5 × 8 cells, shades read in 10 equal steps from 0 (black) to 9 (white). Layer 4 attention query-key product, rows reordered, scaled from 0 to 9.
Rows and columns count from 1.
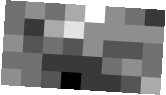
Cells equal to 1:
0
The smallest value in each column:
4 2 2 0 2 2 3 2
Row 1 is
4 5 4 6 9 5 4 2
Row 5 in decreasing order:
6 5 4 3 3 2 2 0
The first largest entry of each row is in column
5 4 1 7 8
